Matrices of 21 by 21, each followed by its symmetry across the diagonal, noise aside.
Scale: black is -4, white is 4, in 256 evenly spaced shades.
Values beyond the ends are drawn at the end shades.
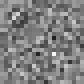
symmetric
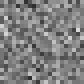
antisymmetric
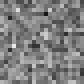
antisymmetric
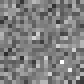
symmetric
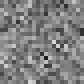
antisymmetric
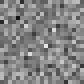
symmetric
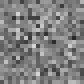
antisymmetric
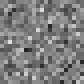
symmetric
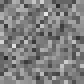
symmetric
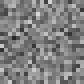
antisymmetric
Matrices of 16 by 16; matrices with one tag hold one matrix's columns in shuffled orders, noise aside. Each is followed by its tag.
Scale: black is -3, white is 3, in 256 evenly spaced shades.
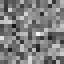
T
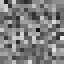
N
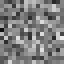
N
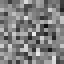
T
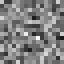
T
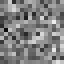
N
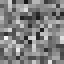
N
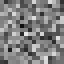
T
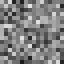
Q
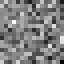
Q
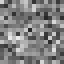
N
